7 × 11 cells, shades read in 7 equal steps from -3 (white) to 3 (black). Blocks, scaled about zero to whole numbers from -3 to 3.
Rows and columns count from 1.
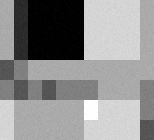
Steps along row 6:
up same same same same down up same same up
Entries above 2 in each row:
4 4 4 0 0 0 0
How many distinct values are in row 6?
4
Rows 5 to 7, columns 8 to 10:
-1 -1 -1 / -2 -2 -2 / -2 -2 -2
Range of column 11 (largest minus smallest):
2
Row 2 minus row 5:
-1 1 3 2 3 3 -2 -1 -1 -1 -1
